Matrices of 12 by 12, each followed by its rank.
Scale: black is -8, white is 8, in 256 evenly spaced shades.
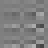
one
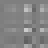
one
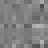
two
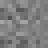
two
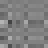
one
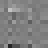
two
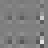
one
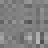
two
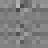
two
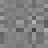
two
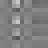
one
